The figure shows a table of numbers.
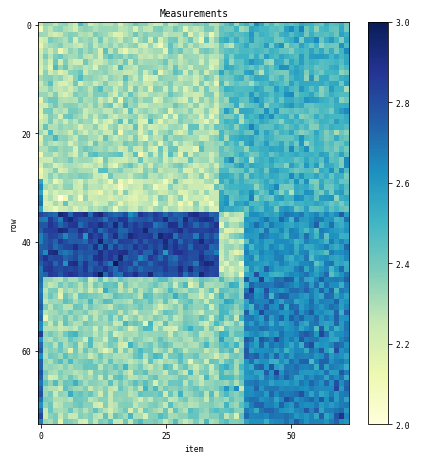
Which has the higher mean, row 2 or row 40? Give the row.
40
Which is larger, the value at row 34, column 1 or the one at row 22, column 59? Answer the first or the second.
the second
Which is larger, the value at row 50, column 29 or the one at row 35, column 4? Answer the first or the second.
the second
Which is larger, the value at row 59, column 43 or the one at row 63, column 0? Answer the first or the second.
the second
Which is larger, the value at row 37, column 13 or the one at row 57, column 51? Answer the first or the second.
the first
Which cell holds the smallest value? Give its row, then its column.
32, 4
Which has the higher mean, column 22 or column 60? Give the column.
60
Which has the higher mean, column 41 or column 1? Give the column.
41
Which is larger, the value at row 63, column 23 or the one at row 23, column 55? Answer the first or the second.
the second
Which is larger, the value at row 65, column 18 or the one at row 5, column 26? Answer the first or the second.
the second
